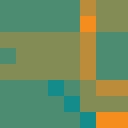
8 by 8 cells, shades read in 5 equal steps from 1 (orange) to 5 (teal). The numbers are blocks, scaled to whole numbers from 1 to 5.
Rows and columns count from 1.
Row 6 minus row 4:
0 1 1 2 1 1 -2 -2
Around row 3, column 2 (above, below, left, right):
4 3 3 3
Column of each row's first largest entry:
1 1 7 1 7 4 5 6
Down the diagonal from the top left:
4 4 3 3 3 3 3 1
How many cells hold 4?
30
